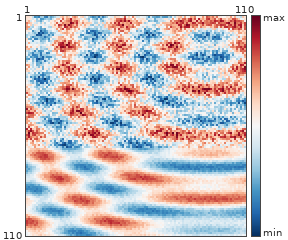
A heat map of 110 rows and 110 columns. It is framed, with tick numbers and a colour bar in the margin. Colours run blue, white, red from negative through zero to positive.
On average the colour sits 50% of the way up the scale. Horizontal stripes repeat 10 times down the table. The halves do not mirror each other. Rings spread out from the top right. A horizontal seam about 60% of the way down splits the table, and the bottom part is calmer.
